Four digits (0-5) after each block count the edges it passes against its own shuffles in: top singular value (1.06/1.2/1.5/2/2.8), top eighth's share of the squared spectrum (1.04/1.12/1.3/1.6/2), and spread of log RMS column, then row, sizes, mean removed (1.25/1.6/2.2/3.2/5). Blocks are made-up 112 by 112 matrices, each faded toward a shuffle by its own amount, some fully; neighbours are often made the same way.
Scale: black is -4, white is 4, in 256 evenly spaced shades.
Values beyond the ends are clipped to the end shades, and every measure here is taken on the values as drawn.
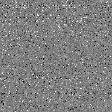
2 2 1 2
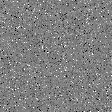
0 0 0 0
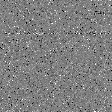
2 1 1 1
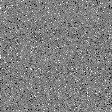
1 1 1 1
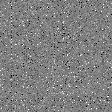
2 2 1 1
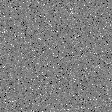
0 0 0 0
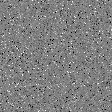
0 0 0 0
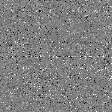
2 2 2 2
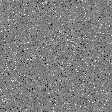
0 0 0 0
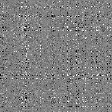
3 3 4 3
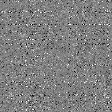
2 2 2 3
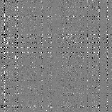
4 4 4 3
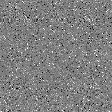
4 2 1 1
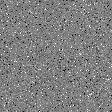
2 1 0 0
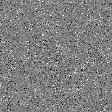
3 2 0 1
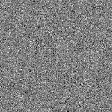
3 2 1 1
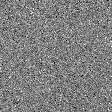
1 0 0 0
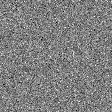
1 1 0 0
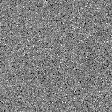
3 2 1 0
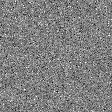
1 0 0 0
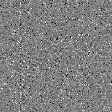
3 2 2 0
